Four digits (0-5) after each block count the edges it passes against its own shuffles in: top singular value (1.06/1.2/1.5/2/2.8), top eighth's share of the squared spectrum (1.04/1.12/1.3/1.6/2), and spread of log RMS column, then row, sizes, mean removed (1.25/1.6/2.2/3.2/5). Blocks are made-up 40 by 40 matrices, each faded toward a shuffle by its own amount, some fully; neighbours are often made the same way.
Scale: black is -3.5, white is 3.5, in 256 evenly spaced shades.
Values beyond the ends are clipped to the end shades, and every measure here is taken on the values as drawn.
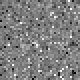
0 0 0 0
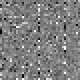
2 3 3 0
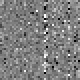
2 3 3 0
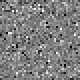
0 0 0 0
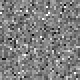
0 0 0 0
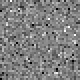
0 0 0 0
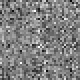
3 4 2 2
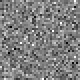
0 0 0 0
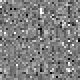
3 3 2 1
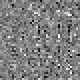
3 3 2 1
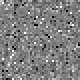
1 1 0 0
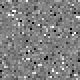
0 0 0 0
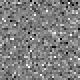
1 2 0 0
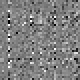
3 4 3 2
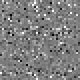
1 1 0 1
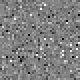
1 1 0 0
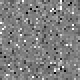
1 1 0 0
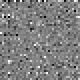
2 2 1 2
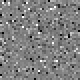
1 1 0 0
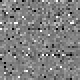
2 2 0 1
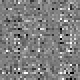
3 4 3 3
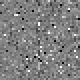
1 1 0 0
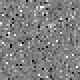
0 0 0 0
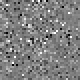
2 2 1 0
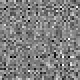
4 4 2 2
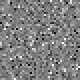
1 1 0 0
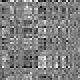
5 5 3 3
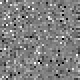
3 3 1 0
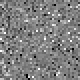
1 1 0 0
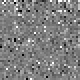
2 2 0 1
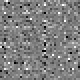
3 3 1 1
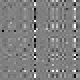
5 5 3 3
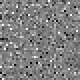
2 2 0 0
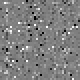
2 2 0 0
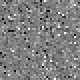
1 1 1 0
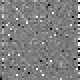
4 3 1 0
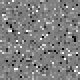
1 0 0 0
